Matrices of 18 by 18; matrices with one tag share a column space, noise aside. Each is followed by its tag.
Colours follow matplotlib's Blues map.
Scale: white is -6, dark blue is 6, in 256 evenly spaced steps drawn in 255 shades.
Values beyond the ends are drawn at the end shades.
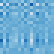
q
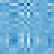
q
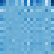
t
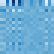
t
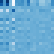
t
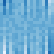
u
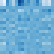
t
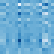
q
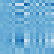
q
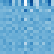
t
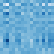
q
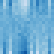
u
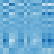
q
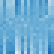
u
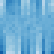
u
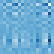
q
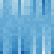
u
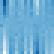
u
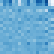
t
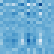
q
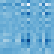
q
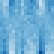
u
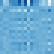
t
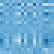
q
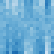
u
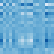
q
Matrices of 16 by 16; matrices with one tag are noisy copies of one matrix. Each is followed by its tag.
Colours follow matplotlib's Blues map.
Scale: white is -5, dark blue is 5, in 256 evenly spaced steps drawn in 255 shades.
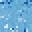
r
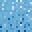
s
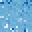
r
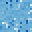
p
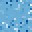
p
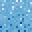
s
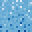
s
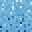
s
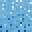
s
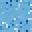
p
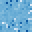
p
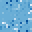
p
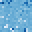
r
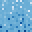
s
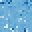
r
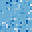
p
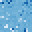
r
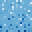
s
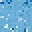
r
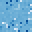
p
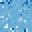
r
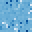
p
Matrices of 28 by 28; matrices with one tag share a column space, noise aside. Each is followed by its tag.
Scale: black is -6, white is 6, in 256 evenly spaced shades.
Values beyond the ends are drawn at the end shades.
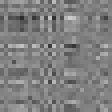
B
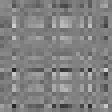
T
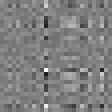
T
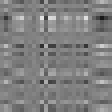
B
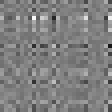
B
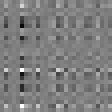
T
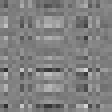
T
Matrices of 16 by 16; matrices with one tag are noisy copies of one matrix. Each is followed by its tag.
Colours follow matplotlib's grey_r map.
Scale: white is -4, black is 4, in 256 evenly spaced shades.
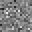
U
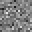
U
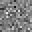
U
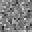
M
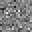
U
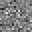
U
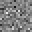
U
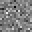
U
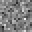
M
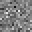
U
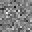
U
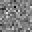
U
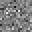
U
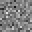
U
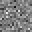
U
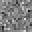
M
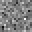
M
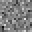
M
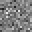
U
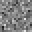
M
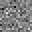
U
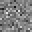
U
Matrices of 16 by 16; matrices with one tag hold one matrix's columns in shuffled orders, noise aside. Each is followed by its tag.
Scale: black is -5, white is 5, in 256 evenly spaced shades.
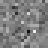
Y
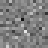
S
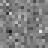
Y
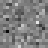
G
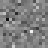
S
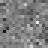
G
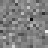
S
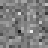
Y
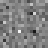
Y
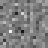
Y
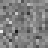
Y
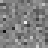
G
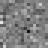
G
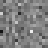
Y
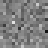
G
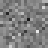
S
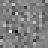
Y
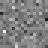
S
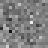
G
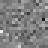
S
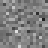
S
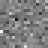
S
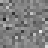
S
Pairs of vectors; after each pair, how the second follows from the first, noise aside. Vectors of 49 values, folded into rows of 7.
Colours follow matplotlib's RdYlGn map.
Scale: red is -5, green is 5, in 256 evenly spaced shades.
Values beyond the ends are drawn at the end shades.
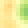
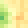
reversed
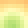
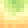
reversed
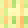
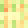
reversed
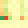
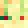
scaled up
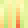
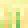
negated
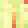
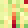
scaled up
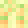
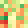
scaled up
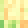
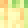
reversed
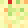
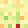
reversed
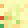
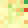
reversed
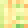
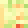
negated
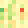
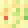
reversed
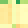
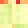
negated
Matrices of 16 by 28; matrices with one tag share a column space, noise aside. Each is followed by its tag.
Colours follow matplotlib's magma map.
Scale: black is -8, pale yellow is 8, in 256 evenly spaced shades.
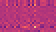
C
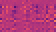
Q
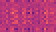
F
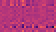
C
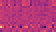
C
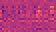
Q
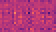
F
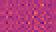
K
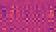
Q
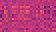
Q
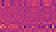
C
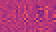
Q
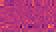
C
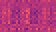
F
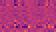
C
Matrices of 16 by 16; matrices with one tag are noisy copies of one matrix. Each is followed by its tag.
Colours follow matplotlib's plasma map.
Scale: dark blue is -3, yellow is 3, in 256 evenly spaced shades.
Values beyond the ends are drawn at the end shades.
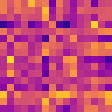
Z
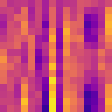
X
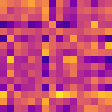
Z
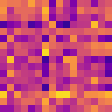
Z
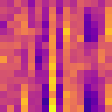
X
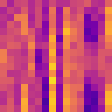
X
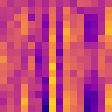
X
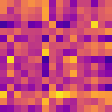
Z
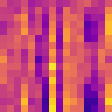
X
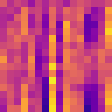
X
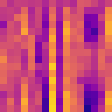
X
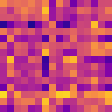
Z
